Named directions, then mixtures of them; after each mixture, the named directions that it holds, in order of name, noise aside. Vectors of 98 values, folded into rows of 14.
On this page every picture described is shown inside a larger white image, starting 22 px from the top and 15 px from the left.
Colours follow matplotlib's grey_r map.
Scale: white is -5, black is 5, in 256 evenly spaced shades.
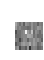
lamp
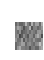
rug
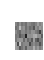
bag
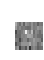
lamp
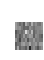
lamp, rug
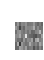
bag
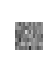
lamp, rug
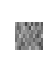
rug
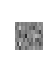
bag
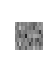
bag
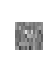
bag, lamp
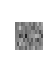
bag, rug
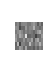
bag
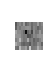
lamp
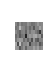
bag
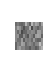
rug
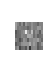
lamp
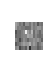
lamp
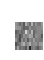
lamp, rug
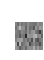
bag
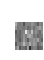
lamp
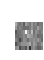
lamp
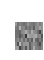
bag, lamp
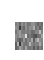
bag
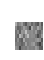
lamp, rug
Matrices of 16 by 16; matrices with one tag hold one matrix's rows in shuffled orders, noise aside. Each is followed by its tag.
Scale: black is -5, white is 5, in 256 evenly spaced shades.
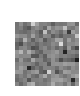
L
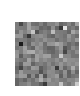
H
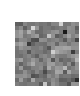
L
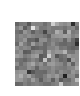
L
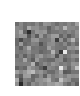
H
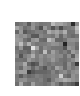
L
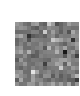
L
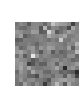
L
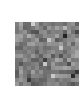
L
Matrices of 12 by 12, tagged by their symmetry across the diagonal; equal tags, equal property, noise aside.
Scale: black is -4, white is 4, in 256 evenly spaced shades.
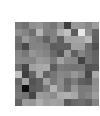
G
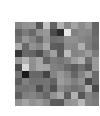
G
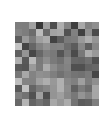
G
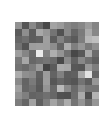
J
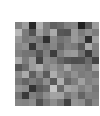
J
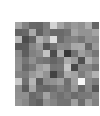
J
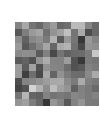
G
